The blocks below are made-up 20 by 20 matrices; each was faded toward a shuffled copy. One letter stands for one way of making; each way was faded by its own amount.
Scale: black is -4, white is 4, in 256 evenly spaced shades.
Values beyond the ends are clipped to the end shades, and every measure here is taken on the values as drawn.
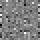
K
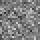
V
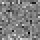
V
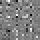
K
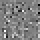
K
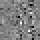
K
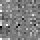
K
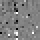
K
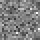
V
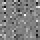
K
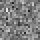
V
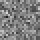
V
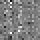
K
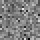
V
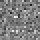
V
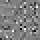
K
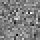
V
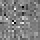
K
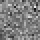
V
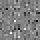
K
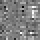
K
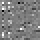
K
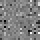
K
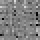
K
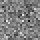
V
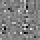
K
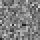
V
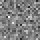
V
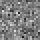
V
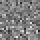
V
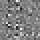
K
